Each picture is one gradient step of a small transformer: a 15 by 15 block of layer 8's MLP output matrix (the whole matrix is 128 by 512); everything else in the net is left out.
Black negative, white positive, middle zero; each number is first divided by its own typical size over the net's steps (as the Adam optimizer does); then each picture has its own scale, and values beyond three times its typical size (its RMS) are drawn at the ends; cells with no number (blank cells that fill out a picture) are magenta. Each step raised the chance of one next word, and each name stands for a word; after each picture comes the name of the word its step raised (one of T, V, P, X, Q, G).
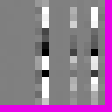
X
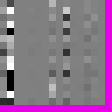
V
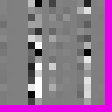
X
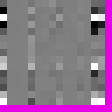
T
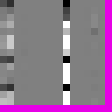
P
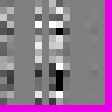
V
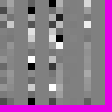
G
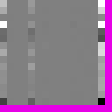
G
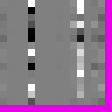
G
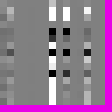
X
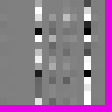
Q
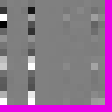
T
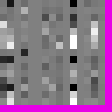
P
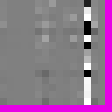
Q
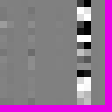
Q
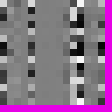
X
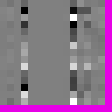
T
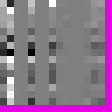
X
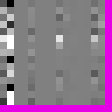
P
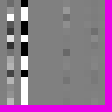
Q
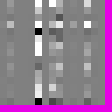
G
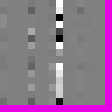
G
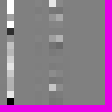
G
